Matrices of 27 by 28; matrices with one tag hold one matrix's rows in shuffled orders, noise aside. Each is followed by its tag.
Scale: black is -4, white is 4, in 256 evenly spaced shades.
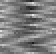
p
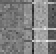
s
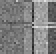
s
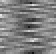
p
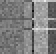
s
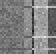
s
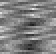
p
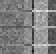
s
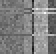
s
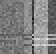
s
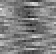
p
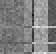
s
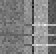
s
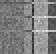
s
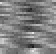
p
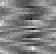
p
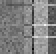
s
